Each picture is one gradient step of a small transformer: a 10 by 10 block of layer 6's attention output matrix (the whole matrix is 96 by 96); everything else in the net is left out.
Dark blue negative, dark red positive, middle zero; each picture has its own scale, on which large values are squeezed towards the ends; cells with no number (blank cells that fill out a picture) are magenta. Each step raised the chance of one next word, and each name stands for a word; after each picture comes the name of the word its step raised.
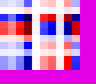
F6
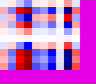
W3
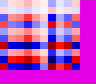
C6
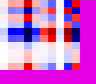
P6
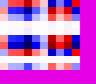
P6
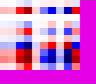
W3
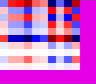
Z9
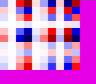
Z9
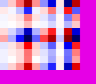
Z9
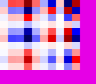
Z9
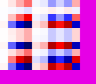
C6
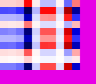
P6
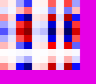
F6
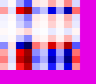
W3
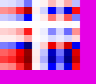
W3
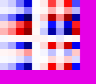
F6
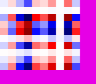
F6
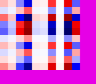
F6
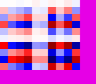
C6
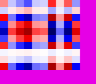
F6
